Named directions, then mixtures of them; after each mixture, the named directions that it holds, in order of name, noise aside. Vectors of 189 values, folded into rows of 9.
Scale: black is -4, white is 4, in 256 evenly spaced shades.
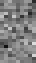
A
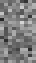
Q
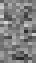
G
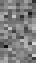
A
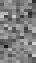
A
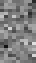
A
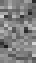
A, G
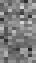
Q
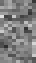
A, G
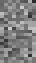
A, Q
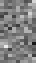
A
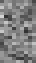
A, G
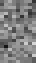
A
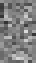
G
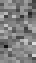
A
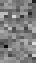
A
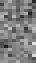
A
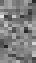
A, G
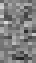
G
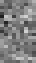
A, G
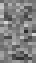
G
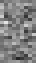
G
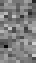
A
